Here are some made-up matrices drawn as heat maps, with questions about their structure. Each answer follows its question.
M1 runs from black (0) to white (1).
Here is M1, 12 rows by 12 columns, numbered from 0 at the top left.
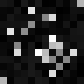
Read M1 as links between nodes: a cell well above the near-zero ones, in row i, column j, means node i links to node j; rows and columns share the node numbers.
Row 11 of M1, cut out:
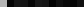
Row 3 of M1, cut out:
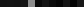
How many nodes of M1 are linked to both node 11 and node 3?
0
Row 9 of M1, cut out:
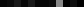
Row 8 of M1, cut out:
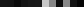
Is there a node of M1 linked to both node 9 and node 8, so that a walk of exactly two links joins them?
no
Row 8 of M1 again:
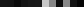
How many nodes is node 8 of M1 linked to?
3
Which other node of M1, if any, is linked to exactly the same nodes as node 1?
node 3
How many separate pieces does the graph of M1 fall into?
3
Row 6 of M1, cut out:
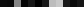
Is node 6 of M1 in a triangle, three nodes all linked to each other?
yes
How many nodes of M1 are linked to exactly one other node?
7
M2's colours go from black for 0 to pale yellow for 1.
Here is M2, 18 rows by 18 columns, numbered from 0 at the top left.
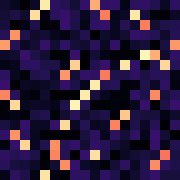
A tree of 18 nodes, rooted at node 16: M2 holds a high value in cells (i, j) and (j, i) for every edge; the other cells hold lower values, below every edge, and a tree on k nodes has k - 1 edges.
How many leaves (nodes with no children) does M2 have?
6
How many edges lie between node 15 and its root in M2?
1
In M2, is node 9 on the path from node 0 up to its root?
yes
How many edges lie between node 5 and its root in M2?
2
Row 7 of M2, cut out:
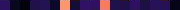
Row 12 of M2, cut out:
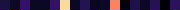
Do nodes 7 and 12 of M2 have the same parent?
yes
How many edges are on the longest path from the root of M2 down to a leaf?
5
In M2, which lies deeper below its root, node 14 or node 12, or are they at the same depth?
node 14
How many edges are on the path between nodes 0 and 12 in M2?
5
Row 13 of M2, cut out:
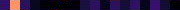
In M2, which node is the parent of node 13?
1
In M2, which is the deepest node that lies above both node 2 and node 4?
15
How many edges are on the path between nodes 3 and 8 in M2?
8
